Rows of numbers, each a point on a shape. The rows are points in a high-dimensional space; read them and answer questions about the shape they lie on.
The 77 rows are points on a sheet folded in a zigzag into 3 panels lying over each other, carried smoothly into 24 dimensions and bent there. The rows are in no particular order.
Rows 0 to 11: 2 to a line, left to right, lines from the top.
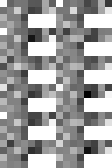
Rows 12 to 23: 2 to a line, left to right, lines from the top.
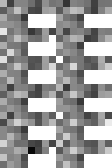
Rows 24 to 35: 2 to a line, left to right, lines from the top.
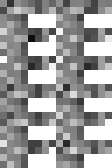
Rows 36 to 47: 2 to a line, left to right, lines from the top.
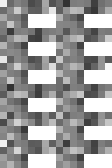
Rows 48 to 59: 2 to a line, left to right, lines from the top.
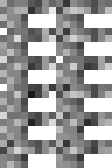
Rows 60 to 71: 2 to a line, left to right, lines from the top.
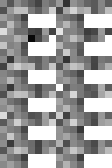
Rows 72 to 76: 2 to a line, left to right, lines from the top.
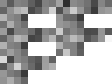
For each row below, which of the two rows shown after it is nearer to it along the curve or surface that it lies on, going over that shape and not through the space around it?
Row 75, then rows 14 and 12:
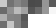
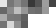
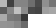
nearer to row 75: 14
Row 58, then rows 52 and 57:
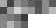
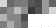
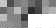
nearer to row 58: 52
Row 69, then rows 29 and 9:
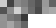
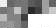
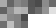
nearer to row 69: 29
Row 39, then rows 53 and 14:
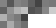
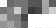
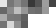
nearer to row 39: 14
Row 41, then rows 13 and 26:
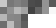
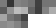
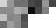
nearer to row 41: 26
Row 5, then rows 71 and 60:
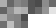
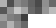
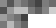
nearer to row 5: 60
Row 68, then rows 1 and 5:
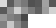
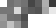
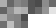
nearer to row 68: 1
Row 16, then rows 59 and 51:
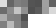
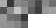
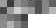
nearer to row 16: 51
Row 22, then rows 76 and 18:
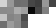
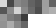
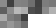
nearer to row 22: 18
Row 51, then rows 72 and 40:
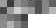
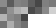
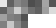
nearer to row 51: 40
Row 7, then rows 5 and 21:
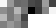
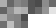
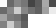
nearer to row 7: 21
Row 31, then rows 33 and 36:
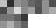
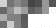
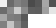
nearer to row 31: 36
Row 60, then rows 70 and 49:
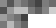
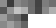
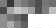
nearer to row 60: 49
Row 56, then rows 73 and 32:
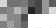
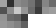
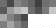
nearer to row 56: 32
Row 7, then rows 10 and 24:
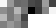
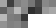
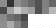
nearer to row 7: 10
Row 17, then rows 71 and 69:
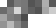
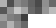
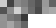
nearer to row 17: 69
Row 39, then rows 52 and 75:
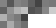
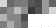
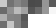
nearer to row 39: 75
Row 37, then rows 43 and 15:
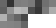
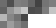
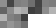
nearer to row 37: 15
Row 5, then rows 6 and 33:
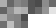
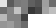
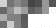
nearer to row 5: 33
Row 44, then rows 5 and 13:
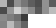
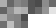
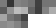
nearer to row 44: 13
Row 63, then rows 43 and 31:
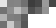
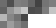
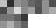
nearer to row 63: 43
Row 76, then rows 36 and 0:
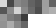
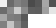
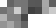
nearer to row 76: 0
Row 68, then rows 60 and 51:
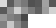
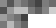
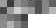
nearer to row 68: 51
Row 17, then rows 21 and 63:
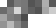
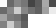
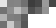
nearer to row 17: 21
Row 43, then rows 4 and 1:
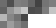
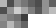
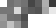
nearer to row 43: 4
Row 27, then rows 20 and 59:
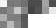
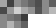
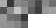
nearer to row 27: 20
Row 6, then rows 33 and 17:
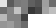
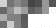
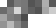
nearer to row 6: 17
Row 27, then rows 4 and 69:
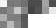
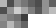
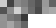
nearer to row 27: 4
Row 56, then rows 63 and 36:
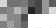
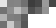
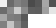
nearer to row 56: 36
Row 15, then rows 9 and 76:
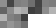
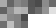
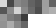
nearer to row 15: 9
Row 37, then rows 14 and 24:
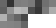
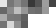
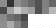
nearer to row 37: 24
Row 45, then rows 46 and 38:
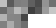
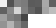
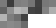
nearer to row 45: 38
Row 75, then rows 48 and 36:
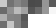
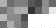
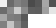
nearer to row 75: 48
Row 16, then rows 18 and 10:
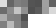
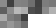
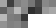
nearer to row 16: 18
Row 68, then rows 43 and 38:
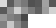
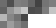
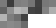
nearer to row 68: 38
